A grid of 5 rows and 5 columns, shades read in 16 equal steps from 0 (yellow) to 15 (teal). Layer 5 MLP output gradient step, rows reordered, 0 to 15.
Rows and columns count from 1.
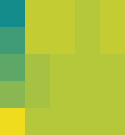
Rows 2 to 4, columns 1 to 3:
12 3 3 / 10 5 4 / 7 5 4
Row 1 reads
15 3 3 4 3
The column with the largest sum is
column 1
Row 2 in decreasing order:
12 4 3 3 3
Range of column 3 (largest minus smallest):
1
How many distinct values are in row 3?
3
